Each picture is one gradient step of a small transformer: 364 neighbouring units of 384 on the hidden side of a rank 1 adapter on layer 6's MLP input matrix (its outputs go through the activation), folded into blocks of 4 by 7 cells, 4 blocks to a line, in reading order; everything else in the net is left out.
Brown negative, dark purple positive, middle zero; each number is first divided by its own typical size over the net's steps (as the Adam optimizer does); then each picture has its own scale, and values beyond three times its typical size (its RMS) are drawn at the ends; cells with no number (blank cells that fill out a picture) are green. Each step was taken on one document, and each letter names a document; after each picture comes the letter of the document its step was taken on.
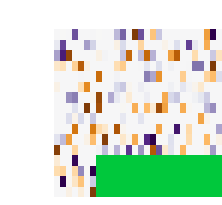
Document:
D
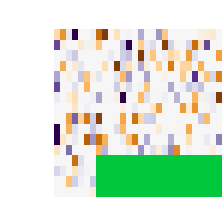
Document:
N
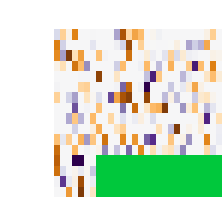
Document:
D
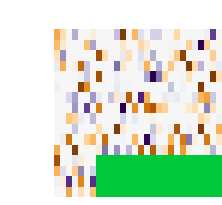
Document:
D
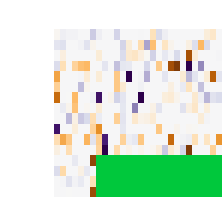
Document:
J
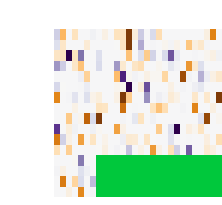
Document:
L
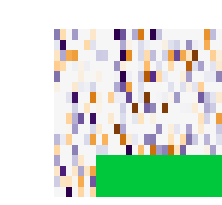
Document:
D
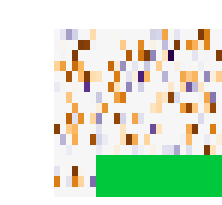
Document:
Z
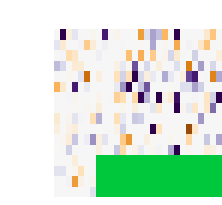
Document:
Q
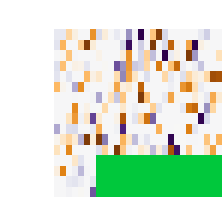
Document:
N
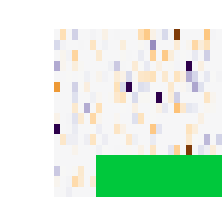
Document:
Q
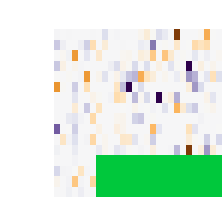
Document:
Q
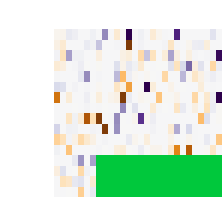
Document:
L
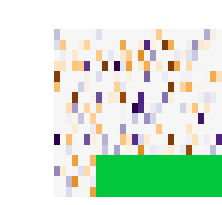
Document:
J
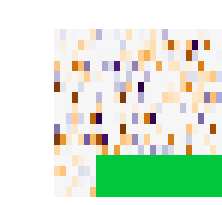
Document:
J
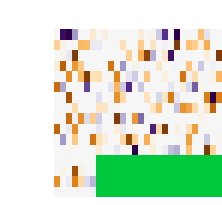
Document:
Z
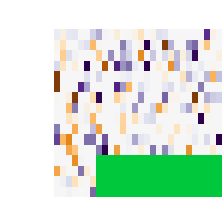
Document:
J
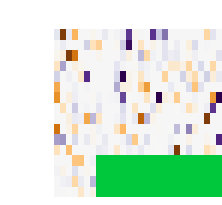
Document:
L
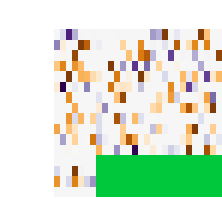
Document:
Z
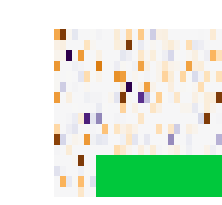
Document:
L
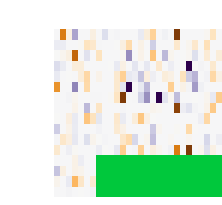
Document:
Q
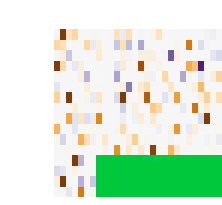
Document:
L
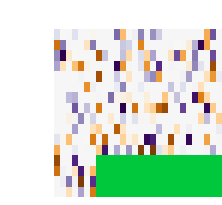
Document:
D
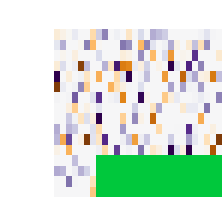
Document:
J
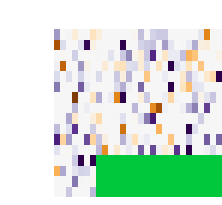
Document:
N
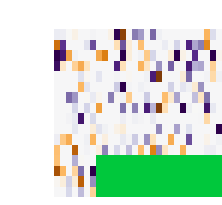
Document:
D
